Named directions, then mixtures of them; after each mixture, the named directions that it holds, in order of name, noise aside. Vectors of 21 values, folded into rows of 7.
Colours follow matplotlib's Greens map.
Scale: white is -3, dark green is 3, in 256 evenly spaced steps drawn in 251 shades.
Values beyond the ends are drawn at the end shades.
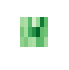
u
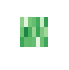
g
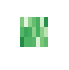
g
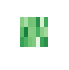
g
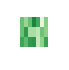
g, u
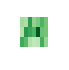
g, u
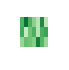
g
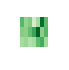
u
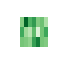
g, u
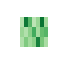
g, u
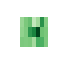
u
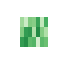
g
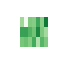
g, u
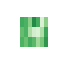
u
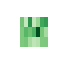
g, u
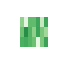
g
